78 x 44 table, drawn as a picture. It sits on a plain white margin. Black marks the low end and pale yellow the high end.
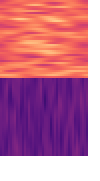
It is made of 2 by 1 panels. Panel 1,1: high, streaked across. Panel 2,1: low, streaked downward, faint in contrast.
